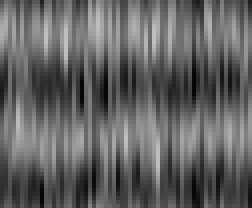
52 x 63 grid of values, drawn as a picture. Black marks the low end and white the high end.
Average level on the scale: 40%. Ninth with the lowest average: bottom right. Stripes: horizontal, repeating 2 times.
